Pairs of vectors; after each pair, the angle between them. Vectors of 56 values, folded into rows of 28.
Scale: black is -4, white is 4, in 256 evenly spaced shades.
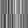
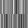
orthogonal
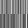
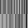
nearly opposite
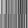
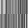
nearly parallel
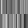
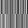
orthogonal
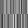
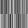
orthogonal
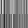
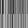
nearly opposite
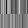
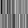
partly opposed
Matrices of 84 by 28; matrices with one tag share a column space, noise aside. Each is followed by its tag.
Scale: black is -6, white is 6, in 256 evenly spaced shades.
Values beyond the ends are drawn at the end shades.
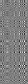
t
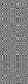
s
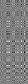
t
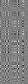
t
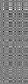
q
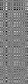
q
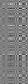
s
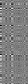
s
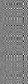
s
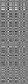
q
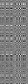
s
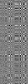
s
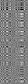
q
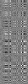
t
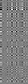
q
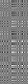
t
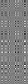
t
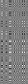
t
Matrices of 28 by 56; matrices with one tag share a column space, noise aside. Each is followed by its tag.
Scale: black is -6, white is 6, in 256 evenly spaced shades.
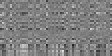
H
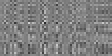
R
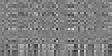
H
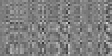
R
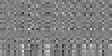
H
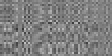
R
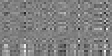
H
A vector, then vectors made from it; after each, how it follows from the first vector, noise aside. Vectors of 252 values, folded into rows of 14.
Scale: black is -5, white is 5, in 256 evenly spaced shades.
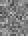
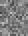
copied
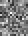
scaled up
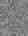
shrunk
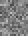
copied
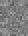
shrunk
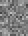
copied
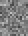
copied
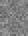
shrunk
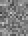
copied
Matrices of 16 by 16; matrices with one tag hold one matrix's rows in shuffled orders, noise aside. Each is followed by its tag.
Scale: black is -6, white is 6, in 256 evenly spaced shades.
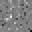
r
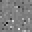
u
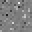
u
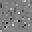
u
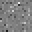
u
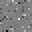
u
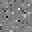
u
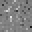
r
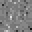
r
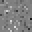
r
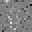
r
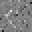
r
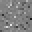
r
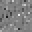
u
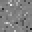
r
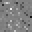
r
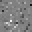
r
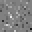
r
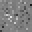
r
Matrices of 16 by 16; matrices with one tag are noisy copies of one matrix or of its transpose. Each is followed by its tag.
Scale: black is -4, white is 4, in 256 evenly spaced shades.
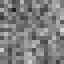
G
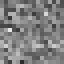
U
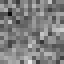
G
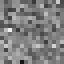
U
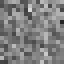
U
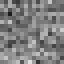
G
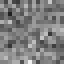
G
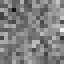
G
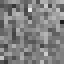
U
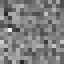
U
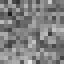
G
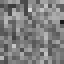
U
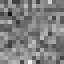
G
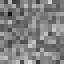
G
